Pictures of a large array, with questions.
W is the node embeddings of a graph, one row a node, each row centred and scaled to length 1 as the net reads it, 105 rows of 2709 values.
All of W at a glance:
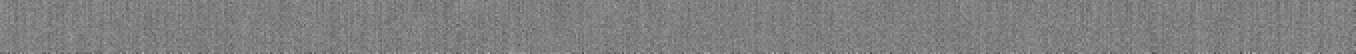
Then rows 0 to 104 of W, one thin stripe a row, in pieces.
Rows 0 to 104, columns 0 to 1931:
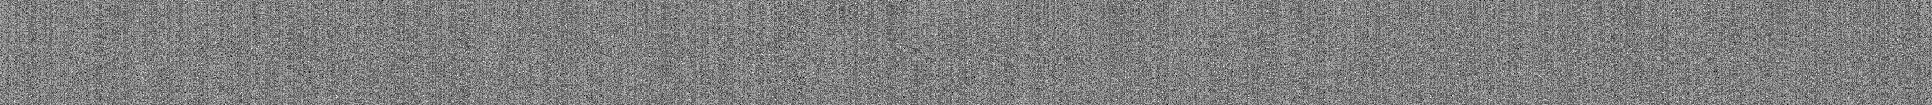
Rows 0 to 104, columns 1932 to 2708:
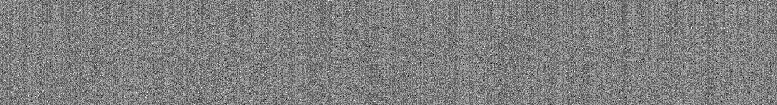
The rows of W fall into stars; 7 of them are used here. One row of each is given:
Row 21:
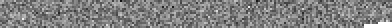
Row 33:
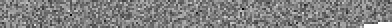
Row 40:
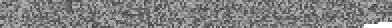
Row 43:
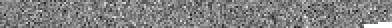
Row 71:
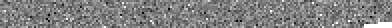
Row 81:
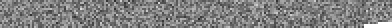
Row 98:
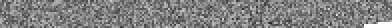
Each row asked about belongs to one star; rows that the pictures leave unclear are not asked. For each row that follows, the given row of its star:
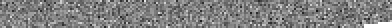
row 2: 98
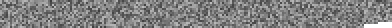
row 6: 33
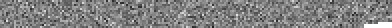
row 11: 40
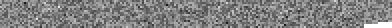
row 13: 33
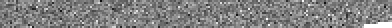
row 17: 33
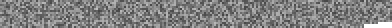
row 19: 98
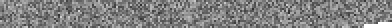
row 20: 40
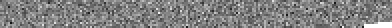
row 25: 98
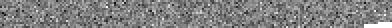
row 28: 43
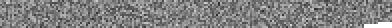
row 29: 33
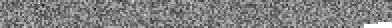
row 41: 21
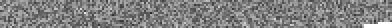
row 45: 40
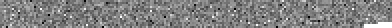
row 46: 71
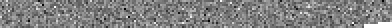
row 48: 81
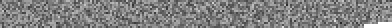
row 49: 21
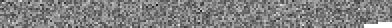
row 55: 98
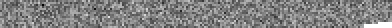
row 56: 81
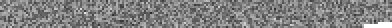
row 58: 40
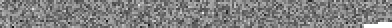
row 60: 40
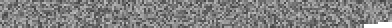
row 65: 81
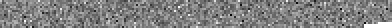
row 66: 33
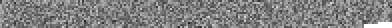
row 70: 21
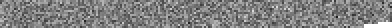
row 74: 98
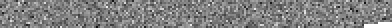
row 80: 43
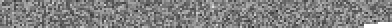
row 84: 71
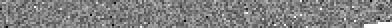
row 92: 43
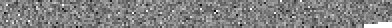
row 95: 81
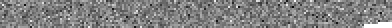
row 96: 33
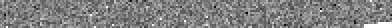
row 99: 43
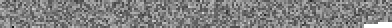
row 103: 40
